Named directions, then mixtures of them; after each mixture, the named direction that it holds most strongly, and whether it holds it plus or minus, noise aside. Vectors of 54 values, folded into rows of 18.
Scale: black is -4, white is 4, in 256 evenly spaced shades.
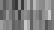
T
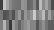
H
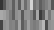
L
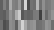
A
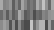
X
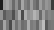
H, plus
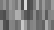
A, plus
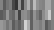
T, plus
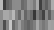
H, minus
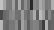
L, minus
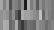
A, minus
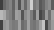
L, plus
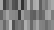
T, plus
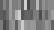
A, plus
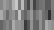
T, minus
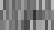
X, plus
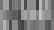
A, minus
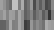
T, minus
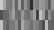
L, minus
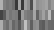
T, plus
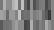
T, minus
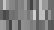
H, plus
